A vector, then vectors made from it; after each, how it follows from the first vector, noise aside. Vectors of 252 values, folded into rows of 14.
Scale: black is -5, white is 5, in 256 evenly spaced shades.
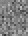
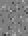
partly zeroed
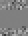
partly zeroed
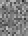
reversed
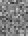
wrapped around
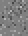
partly zeroed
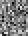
scaled up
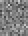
wrapped around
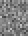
wrapped around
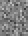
wrapped around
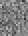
reversed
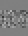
partly zeroed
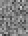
copied
